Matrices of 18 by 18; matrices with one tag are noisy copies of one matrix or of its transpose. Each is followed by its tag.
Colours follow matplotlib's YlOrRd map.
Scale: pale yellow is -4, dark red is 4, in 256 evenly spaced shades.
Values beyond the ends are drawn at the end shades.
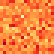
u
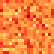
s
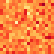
u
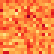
s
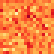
s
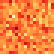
s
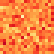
u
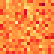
u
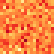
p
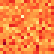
u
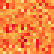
p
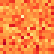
u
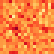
s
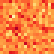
s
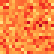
p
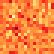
s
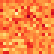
s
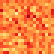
s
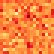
s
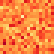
u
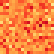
p
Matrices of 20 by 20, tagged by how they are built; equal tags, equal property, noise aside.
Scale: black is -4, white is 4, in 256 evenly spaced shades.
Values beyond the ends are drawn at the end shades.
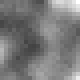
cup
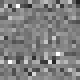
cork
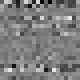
cork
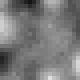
cup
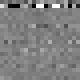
cork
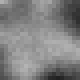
cup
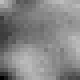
cup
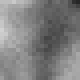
cup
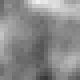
cup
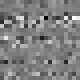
cork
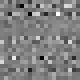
cork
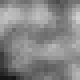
cup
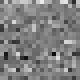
cork
